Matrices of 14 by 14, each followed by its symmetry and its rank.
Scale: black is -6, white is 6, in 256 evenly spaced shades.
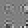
antisymmetric, rank two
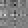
antisymmetric, rank two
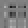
neither, rank one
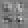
antisymmetric, rank two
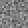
antisymmetric, full rank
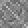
symmetric, full rank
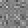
symmetric, rank three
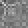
symmetric, rank three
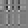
neither, rank one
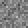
symmetric, full rank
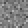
antisymmetric, full rank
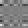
neither, rank one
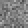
antisymmetric, full rank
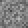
symmetric, full rank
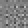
antisymmetric, rank two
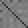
symmetric, full rank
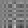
neither, rank one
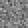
antisymmetric, full rank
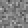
antisymmetric, full rank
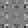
antisymmetric, rank two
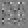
antisymmetric, rank two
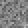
symmetric, full rank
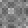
symmetric, rank three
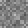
symmetric, rank three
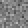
antisymmetric, full rank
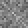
symmetric, full rank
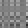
neither, rank one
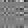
neither, rank one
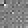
symmetric, rank three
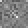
symmetric, rank three
